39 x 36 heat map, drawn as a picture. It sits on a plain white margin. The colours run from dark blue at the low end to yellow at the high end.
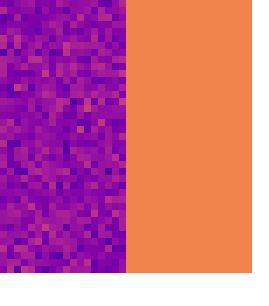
It is made of 1 by 2 panels. Panel 1,1: low, fine-grained. Panel 1,2: high, flat.
